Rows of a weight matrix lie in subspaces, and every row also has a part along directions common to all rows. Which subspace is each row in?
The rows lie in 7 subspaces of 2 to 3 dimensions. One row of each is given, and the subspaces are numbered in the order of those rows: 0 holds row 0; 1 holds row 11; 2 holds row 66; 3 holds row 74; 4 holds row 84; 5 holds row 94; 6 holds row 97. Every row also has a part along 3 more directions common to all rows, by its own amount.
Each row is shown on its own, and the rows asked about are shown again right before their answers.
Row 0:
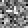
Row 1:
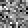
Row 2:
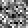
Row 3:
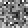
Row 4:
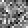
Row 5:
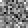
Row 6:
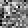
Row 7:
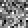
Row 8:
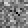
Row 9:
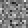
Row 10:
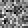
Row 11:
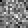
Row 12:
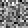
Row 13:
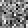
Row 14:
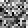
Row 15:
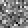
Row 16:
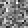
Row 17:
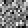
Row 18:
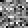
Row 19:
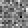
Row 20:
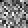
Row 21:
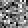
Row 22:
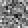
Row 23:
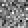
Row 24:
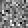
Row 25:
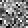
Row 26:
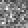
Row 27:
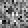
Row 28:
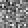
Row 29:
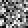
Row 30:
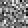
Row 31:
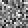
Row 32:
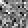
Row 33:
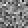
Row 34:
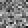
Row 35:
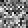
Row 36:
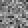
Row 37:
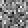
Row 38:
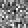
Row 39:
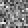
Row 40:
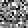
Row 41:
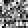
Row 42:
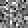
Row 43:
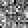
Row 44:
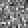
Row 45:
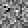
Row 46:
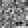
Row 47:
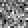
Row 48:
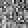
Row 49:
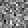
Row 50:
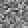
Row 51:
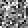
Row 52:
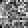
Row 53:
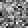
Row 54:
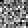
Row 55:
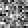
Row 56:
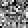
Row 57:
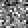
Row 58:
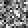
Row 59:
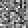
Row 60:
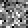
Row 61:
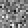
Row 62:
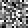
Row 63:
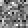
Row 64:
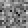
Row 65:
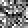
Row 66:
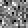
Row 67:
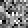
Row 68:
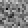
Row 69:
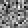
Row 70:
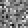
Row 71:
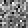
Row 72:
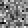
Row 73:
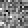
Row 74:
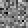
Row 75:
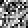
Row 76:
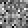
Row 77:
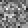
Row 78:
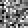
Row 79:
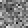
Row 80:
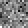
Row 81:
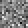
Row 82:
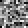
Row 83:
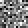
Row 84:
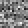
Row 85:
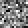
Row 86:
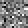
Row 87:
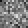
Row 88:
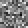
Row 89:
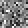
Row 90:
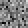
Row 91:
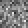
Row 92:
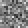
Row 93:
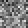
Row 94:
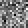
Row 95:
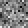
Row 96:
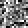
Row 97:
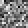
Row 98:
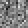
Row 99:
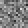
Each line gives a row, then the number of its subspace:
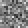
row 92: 1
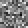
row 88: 1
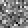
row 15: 3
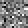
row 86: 3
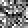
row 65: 2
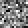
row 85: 2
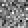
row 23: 4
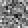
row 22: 1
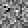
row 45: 2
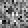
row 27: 2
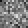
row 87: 1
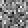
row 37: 4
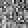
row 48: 2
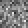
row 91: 6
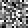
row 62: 3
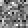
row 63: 2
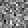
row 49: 5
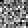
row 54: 0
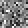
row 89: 5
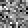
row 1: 5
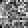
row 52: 4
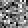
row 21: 2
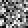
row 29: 0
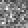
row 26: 6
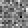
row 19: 2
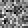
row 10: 0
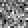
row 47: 4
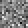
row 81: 5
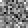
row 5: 1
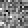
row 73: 6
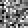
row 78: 5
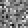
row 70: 5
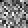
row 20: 0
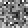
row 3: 1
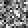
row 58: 0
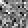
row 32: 3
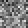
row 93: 0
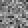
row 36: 1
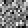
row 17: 4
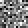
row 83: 6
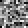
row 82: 4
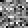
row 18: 1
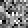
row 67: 2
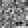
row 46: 4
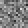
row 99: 0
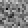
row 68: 6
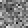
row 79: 1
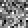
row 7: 4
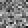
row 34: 1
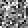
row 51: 3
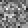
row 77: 6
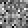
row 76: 4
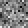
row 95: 4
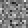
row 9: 5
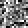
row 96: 3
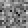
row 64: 0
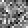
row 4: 6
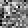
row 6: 6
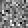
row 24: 5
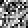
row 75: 6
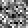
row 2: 5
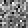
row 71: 4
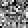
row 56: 2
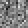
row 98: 3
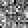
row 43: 2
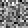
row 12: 3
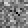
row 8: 0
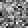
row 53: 1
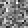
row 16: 3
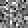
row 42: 5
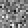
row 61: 5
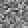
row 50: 2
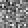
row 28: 5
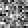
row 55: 6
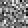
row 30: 0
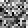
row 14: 0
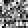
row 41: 2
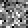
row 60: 0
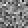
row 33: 1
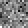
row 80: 4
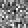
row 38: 5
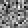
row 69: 3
